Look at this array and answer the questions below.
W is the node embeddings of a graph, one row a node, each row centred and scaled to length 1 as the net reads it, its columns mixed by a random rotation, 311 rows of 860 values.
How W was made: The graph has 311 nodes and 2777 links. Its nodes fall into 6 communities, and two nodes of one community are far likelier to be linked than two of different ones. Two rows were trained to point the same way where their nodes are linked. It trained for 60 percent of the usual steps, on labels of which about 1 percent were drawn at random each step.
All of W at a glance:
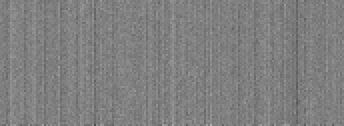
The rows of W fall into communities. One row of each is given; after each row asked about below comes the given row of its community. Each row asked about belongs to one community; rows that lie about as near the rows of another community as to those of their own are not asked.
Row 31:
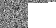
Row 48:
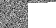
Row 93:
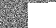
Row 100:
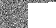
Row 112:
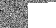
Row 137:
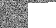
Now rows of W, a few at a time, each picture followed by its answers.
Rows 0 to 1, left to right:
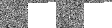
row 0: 93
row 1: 93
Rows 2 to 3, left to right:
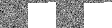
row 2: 112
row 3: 112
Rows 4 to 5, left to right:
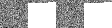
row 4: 93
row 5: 112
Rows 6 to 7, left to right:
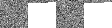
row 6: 100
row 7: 137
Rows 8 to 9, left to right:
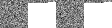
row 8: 93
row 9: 93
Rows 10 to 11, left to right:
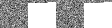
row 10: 48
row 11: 31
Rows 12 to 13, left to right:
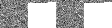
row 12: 93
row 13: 100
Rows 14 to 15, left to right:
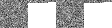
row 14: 100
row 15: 112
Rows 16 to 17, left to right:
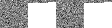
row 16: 100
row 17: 100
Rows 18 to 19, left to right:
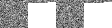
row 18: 137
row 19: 31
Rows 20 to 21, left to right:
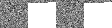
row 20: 48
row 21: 93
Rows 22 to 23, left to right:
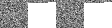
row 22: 31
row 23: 93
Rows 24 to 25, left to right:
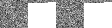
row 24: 137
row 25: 93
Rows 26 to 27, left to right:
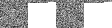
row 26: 112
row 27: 31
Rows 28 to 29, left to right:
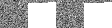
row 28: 137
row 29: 31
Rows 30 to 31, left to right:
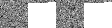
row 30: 137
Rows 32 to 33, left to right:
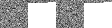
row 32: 48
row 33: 31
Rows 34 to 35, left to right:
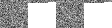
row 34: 100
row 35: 137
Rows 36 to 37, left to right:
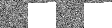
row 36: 137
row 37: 48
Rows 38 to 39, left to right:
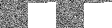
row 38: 93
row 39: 137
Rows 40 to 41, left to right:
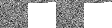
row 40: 137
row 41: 137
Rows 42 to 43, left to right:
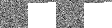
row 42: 31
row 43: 137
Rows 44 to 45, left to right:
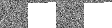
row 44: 48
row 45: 48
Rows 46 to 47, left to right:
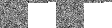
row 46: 31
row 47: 93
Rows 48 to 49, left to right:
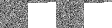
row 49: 31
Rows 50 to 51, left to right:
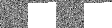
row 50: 93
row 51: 100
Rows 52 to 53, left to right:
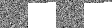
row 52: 48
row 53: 31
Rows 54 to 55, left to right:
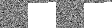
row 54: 100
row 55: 137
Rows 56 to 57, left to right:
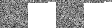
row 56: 112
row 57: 112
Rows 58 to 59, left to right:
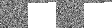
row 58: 93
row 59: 100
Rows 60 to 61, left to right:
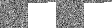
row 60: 112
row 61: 48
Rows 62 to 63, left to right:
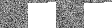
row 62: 48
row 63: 137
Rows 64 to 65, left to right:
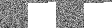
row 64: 31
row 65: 48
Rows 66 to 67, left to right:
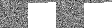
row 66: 48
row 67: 137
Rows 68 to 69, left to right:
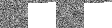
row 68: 31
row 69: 112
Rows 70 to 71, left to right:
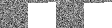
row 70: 31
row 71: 137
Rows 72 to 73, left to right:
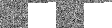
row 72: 93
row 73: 93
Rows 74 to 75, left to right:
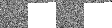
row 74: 93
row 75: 93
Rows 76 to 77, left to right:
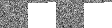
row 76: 48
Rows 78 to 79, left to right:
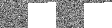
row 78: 137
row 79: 100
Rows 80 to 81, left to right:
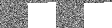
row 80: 48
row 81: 48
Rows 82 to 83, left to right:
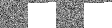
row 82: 137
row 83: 31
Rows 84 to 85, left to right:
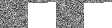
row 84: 137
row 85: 48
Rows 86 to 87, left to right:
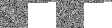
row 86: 112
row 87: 93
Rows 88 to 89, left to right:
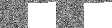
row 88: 31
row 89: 112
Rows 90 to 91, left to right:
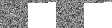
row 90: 93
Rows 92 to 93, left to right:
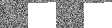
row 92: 137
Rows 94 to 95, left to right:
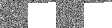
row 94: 100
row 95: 31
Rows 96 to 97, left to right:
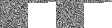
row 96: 48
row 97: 31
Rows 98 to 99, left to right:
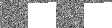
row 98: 100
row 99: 100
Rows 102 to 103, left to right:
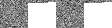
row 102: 112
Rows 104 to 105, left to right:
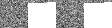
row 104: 112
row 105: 93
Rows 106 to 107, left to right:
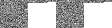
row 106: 112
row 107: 48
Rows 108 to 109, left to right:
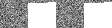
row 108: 137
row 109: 112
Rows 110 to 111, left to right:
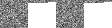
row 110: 31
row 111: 48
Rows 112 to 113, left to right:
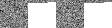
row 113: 48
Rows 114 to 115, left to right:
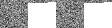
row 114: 93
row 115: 48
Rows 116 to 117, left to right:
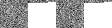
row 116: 112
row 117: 31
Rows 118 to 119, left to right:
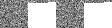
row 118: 93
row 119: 100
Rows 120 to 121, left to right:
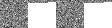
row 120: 100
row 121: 48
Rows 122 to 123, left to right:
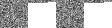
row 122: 112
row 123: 93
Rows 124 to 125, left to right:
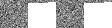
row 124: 137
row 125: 112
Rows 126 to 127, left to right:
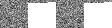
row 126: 48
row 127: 93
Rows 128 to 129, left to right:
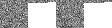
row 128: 48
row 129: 100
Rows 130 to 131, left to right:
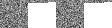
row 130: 93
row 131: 100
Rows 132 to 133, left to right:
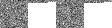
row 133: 112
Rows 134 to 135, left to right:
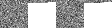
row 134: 48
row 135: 137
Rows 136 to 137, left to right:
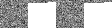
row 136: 93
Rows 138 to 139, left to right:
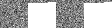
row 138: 48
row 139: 48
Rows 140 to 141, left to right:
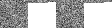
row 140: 137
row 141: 48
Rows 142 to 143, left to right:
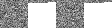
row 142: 93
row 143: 48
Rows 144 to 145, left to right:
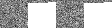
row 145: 48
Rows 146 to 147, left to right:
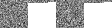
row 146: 100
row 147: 112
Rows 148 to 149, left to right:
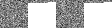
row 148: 93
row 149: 48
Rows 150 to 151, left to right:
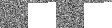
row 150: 31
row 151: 112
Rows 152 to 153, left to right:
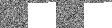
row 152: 112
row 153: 112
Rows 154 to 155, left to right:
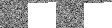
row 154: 93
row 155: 112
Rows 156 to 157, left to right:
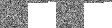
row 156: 112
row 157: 48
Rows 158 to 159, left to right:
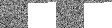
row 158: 93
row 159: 100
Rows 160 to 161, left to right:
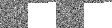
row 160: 93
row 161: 112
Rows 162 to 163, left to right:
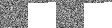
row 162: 112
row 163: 31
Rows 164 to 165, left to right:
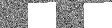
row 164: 93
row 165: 137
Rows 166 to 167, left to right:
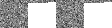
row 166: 100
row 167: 93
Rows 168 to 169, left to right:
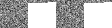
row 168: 31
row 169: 48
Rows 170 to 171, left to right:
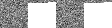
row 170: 93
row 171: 48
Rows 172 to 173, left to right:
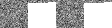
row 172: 93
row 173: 31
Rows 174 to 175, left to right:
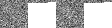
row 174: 48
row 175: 112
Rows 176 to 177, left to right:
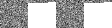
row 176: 93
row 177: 93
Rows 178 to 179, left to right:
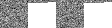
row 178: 48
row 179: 48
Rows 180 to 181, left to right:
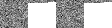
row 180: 100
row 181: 137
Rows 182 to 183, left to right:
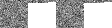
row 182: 100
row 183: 112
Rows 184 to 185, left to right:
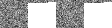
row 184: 93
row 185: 137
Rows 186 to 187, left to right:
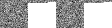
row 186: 48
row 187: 137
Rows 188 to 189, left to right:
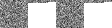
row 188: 100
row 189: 100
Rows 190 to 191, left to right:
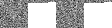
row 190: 137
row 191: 93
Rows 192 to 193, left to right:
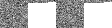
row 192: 100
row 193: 31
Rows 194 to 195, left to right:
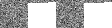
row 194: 93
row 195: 100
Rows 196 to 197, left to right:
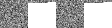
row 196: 31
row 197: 31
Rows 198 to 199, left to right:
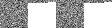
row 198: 93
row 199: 93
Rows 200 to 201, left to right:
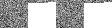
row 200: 137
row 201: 31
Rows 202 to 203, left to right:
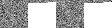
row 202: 137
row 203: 137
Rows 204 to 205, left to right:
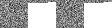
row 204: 48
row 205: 31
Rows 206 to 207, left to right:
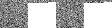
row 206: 100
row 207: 93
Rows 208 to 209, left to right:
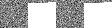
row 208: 112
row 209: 112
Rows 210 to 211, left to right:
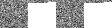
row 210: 93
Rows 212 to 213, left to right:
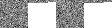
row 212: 100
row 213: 137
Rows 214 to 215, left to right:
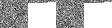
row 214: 112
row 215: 112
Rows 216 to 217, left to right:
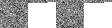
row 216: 112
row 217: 93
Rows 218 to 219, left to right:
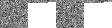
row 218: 48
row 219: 31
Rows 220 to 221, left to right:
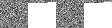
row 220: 48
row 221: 112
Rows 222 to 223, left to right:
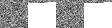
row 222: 137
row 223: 48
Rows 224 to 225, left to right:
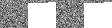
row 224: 137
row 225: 48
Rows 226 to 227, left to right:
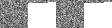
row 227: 31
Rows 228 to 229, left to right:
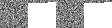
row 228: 31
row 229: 100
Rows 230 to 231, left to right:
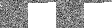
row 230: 100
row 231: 137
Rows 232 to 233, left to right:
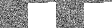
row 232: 137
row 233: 93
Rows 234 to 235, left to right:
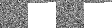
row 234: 48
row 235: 137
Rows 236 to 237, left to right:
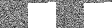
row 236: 137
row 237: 100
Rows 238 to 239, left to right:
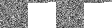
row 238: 93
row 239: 137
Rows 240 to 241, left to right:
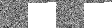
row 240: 48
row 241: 100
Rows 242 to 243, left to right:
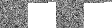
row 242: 31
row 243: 137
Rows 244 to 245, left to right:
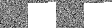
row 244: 112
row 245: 112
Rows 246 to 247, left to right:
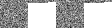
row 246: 31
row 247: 137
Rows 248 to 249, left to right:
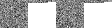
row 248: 31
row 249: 31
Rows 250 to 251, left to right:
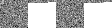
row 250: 31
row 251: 112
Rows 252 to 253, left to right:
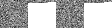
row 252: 137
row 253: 31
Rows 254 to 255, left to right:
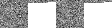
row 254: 112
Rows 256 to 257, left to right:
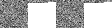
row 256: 112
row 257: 112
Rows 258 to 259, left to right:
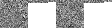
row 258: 100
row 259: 112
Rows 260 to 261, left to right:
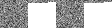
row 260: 48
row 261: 48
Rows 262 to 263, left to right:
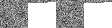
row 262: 112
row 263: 137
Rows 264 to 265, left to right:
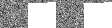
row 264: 137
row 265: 48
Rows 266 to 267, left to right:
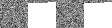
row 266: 31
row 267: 137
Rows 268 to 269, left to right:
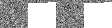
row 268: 112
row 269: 48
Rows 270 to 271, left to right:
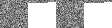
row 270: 48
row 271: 100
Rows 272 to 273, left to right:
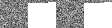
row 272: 100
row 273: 137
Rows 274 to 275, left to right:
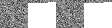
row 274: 93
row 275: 48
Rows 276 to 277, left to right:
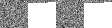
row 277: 93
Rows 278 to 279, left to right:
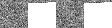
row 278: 48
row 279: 137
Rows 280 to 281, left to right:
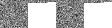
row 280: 112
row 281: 137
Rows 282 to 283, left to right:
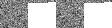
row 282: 93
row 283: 100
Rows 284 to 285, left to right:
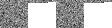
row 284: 31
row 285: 100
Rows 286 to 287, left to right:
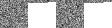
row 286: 48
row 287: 48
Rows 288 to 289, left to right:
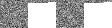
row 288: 93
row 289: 112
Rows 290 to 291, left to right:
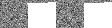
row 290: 48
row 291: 112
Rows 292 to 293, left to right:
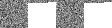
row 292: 100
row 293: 100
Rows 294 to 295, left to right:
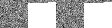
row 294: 137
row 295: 48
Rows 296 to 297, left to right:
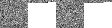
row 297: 48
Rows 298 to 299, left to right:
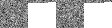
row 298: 137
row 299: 93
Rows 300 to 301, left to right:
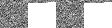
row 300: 137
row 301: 137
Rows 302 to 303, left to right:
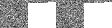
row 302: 112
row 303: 93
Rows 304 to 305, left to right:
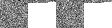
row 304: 100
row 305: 137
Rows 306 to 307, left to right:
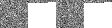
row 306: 48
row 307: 100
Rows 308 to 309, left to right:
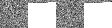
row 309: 112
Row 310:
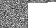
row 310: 48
